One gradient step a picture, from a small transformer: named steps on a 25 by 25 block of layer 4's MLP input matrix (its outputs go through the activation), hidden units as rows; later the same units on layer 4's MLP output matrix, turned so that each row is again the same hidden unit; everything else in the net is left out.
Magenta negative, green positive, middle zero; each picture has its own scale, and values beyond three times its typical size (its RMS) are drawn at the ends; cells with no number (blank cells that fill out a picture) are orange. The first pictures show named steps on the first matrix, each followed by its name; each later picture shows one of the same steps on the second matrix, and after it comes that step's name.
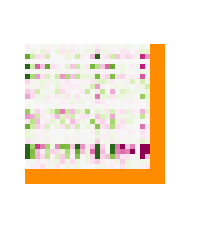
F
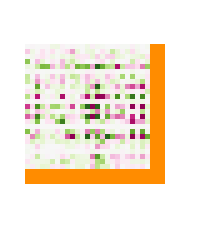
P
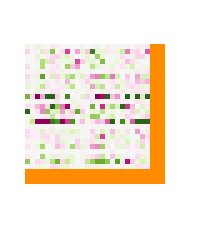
P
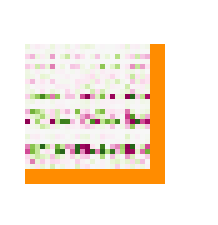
F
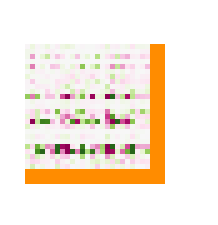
F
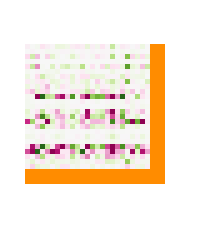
F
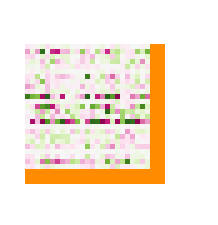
P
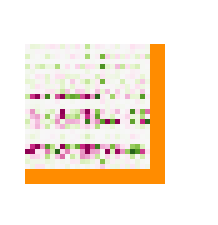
F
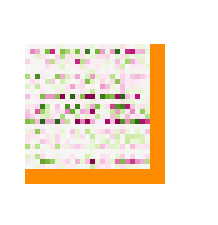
P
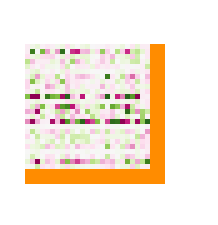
P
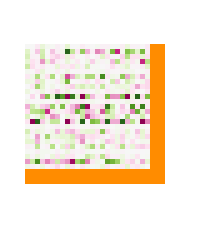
P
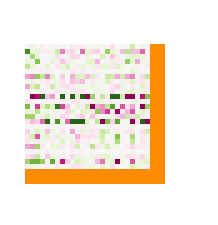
P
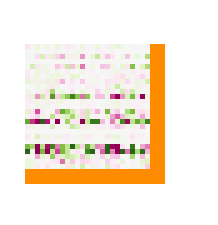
F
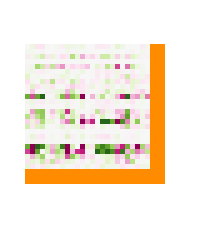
F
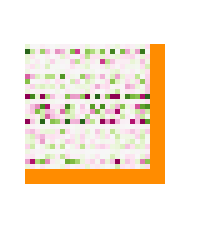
P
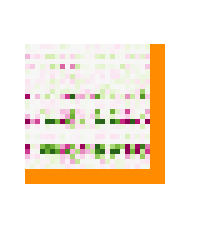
F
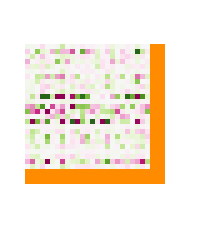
P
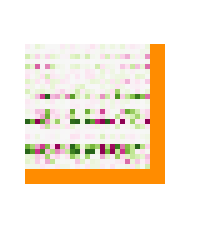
F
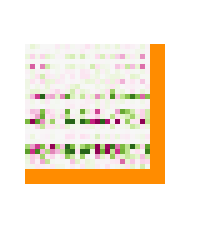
F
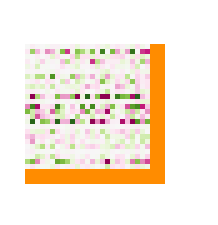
P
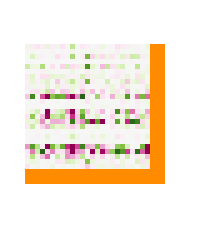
F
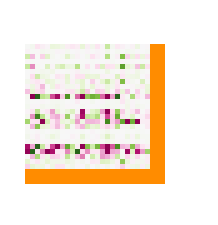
F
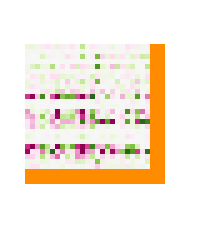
F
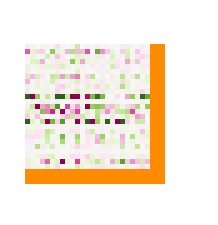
P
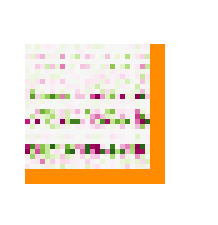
F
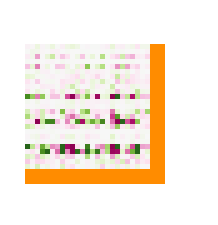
F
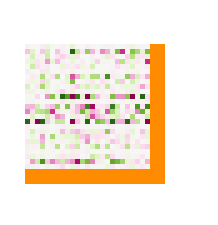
P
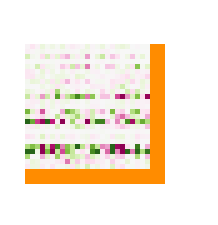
F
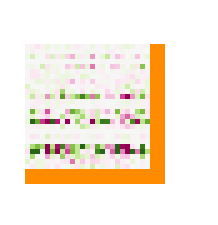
F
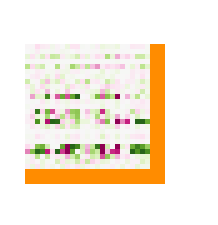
F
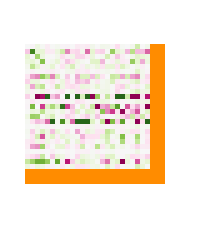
P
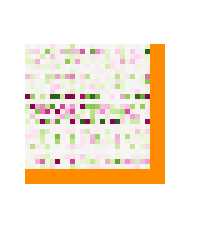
P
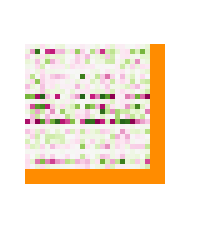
P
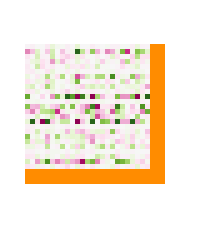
P
